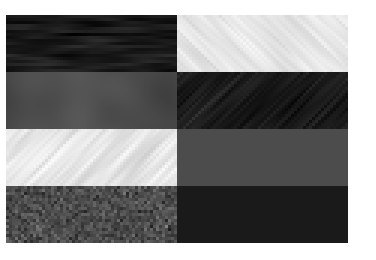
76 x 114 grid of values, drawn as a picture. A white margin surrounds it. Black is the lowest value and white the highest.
It is made of 4 by 2 panels. Panel 1,1: very low, streaked across, faint in contrast. Panel 1,2: very high, slanting down to the right, faint in contrast. Panel 2,1: low, smooth, faint in contrast. Panel 2,2: very low, slanting up to the right, faint in contrast. Panel 3,1: very high, slanting up to the right, faint in contrast. Panel 3,2: low, flat. Panel 4,1: low, fine-grained. Panel 4,2: very low, flat.
